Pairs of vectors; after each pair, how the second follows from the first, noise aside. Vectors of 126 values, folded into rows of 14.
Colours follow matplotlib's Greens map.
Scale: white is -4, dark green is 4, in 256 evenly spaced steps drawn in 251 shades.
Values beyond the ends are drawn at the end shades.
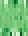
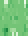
partly zeroed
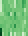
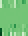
partly zeroed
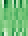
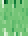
partly zeroed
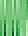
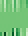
partly zeroed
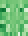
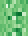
wrapped around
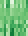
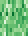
shuffled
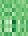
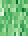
shuffled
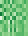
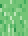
partly zeroed
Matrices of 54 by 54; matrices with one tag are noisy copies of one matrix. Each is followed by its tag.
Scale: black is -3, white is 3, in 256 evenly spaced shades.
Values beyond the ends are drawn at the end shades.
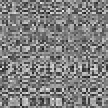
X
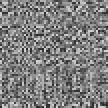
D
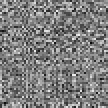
D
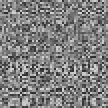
X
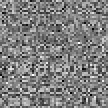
X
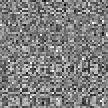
X
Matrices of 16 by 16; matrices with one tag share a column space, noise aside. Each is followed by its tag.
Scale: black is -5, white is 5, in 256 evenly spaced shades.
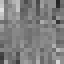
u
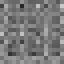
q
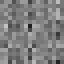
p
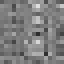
q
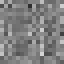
q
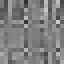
u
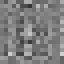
q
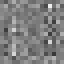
q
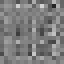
q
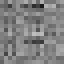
q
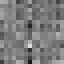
p
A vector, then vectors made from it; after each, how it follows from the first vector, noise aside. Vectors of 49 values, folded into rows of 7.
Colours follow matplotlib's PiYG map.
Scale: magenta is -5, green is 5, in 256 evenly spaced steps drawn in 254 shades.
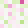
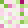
scaled up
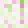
negated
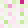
copied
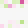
partly zeroed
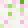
negated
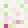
reversed
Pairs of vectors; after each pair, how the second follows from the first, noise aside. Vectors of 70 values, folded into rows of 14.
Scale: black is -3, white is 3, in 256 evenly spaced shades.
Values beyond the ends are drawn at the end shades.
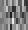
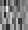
wrapped around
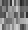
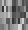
wrapped around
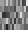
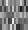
wrapped around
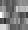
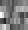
copied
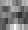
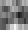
copied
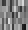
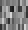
wrapped around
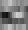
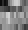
wrapped around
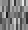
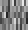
copied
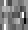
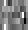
copied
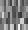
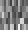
copied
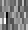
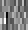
copied
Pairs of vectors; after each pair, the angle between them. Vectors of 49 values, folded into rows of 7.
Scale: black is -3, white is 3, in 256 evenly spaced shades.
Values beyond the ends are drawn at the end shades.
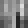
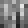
nearly parallel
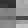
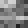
nearly opposite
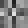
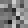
partly opposed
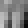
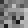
partly opposed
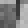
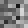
partly aligned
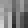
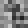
partly aligned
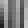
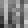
nearly parallel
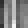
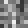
partly aligned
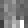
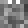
orthogonal
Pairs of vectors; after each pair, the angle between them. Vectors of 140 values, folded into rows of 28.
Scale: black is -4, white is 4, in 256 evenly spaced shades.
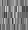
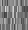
nearly parallel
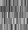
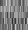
nearly opposite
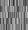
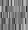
partly opposed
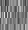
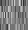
partly aligned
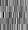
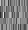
nearly opposite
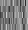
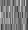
nearly opposite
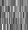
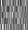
partly aligned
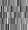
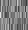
partly opposed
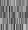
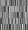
partly opposed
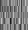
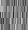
partly opposed
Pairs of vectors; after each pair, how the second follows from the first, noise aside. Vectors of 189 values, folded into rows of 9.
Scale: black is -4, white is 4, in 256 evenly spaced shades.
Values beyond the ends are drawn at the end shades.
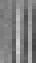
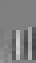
partly zeroed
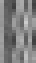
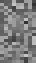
sign-scrambled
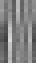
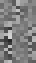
sign-scrambled
